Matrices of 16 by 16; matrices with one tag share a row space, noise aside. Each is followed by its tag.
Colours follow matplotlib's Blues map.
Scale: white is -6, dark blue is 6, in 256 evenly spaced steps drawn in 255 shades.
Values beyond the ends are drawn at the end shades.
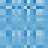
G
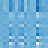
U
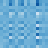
U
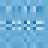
G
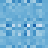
G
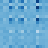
U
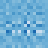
G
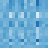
U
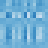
G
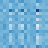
U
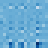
U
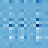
U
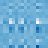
U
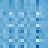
U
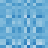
G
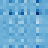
U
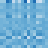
G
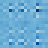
U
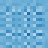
G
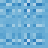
G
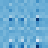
U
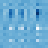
U
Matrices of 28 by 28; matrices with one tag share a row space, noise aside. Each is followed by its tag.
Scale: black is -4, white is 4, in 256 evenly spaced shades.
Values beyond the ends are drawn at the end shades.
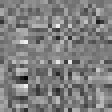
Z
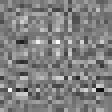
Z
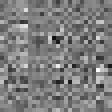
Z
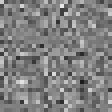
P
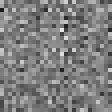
P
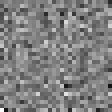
P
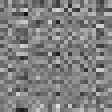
Z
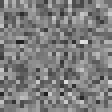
P
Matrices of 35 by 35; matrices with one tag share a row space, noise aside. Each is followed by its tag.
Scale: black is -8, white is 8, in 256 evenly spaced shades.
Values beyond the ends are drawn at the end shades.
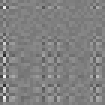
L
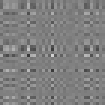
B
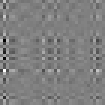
L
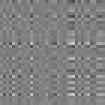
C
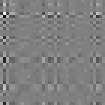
L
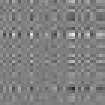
C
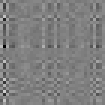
L
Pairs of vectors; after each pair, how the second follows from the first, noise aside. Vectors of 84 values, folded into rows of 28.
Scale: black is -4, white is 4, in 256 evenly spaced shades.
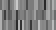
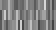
negated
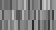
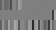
partly zeroed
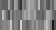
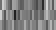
shuffled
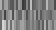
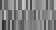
negated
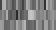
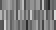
shuffled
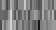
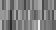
negated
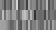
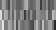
shuffled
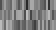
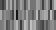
wrapped around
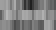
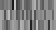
shuffled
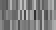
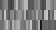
shuffled
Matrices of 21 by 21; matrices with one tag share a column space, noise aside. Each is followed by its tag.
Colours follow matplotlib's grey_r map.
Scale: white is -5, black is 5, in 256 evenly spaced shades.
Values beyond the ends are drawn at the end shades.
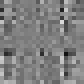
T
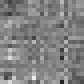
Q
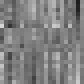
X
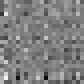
Q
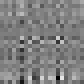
Q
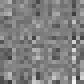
Q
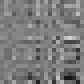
Q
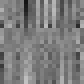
X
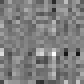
T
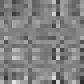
Q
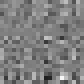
Q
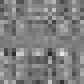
T
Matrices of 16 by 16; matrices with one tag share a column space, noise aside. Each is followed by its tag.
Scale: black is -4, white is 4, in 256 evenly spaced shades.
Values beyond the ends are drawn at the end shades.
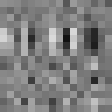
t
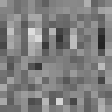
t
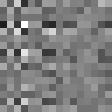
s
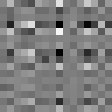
s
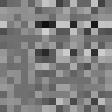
s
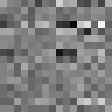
s
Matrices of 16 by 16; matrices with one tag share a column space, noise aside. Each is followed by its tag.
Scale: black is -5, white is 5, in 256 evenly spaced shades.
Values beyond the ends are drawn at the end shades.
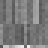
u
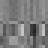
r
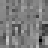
r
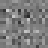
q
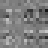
q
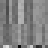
u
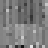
u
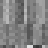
u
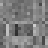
r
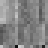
u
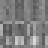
r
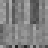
u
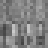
r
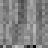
u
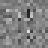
q
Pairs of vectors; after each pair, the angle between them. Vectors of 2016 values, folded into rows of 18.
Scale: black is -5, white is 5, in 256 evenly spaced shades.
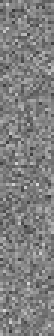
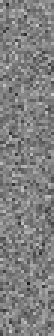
nearly opposite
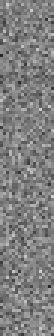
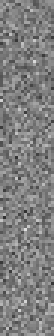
partly aligned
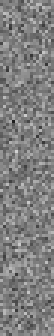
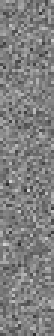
partly opposed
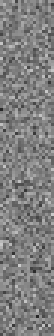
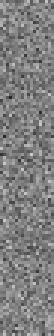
orthogonal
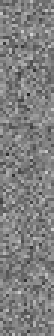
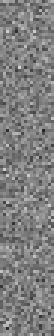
orthogonal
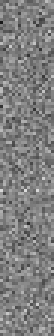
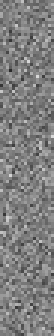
partly aligned
